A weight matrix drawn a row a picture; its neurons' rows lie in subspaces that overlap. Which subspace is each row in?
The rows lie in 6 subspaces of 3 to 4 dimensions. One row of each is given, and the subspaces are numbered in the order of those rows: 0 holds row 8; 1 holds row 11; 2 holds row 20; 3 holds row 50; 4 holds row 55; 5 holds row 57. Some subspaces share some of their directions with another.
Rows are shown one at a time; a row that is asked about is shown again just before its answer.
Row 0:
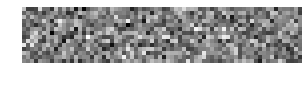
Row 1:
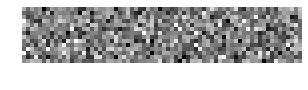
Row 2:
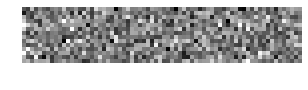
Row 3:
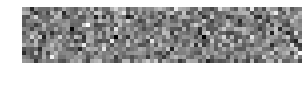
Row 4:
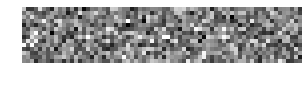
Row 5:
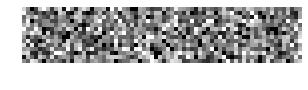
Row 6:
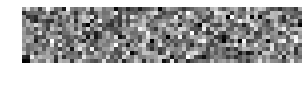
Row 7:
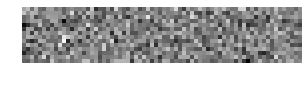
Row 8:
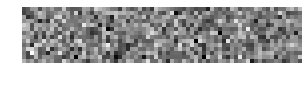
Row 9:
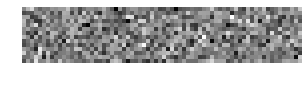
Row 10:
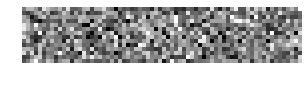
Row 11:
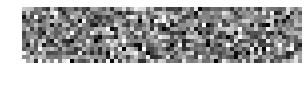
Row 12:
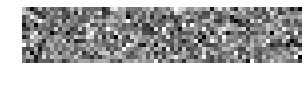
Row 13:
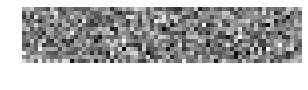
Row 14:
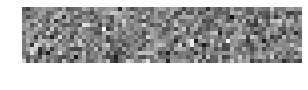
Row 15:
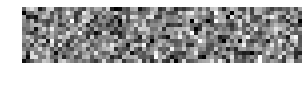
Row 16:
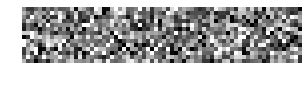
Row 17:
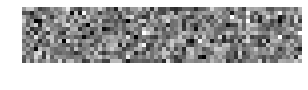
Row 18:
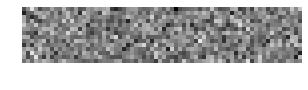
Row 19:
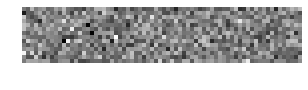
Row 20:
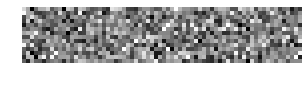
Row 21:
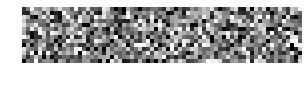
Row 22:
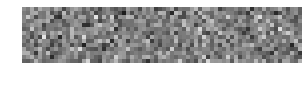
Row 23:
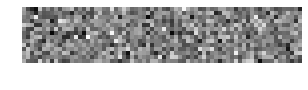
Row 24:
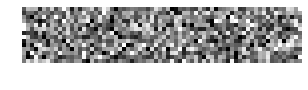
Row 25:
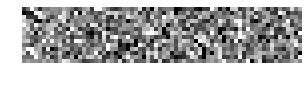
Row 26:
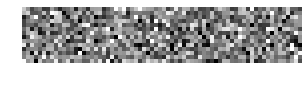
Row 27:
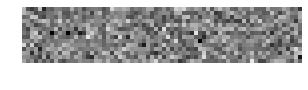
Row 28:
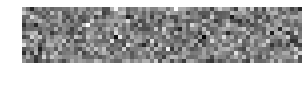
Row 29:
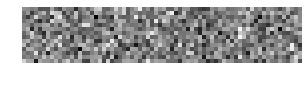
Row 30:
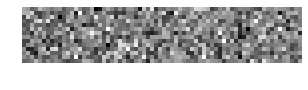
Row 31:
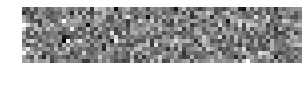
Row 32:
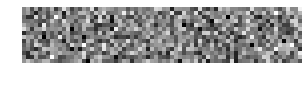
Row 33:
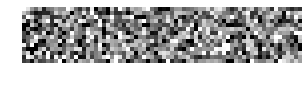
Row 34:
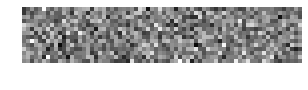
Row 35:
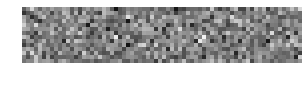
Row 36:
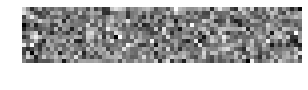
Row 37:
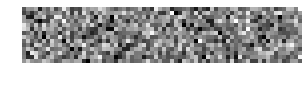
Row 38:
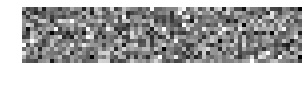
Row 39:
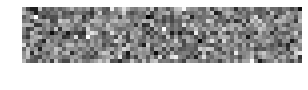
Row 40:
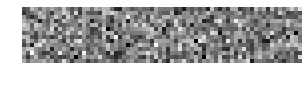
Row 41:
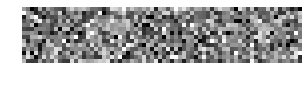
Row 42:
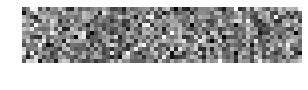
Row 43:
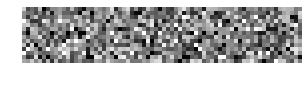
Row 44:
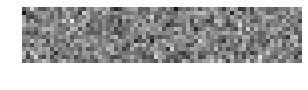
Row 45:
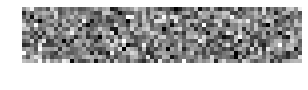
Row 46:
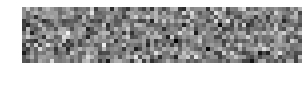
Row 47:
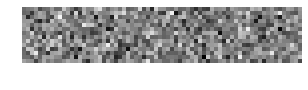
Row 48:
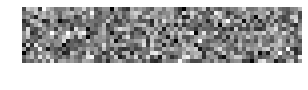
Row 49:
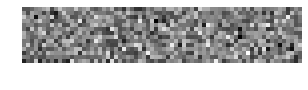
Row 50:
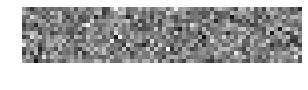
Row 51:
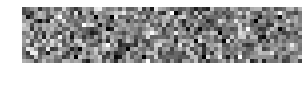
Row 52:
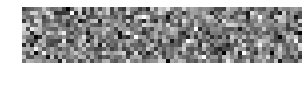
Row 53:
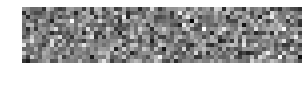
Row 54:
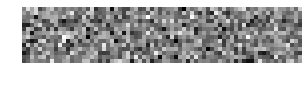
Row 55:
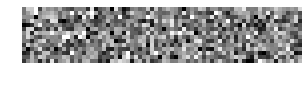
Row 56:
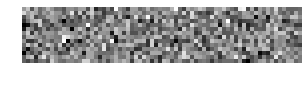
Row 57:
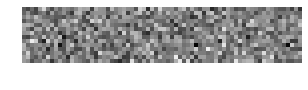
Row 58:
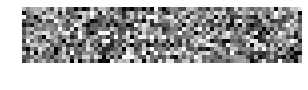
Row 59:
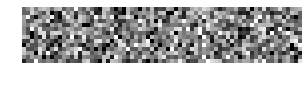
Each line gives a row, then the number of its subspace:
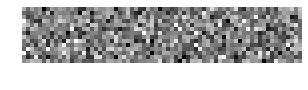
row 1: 5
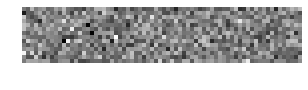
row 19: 4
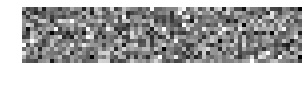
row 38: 2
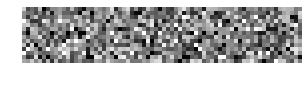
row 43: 5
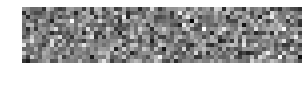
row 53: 2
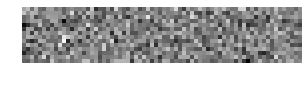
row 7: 5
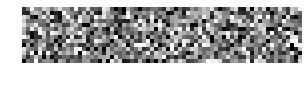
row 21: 1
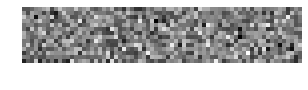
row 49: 1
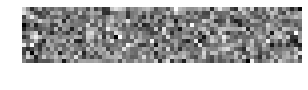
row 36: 0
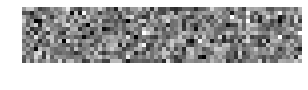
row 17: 0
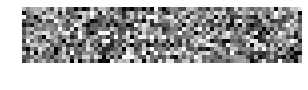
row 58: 4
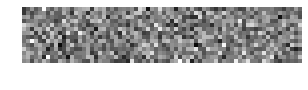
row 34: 5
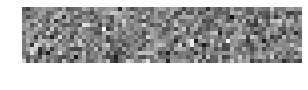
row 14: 0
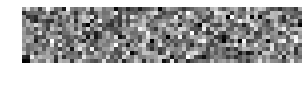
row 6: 2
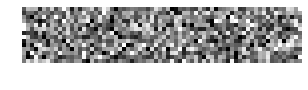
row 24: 3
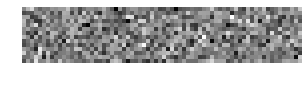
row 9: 0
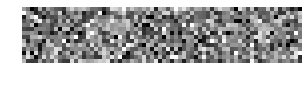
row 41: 4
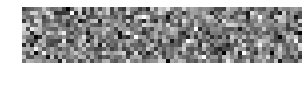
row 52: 0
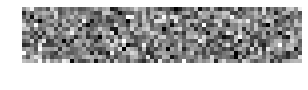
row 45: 1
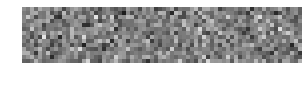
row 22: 3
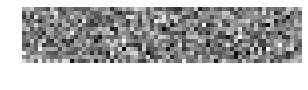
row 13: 1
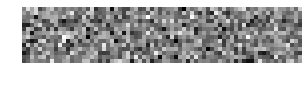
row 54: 5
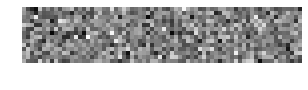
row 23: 4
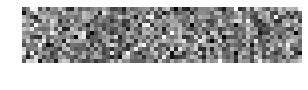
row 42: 4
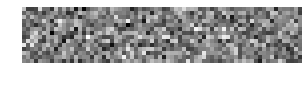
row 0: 4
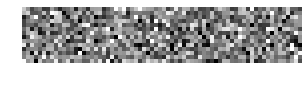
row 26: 1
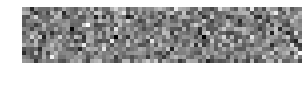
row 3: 3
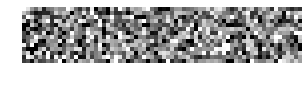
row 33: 0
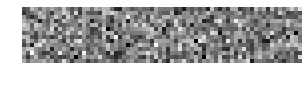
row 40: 0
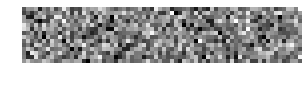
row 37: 3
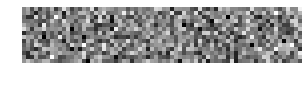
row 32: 3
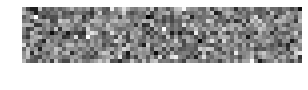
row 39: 4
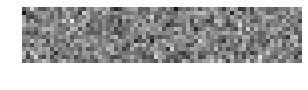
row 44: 2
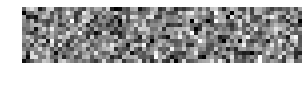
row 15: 2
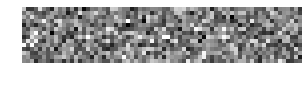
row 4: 4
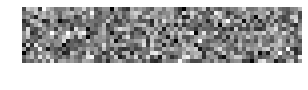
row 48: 5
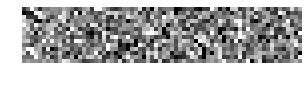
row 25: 3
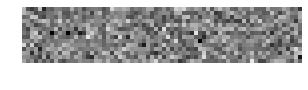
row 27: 5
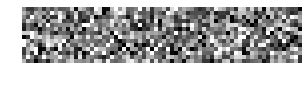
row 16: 3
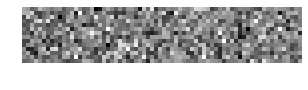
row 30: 3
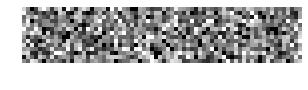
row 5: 2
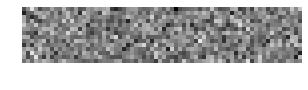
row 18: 2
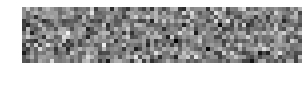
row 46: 4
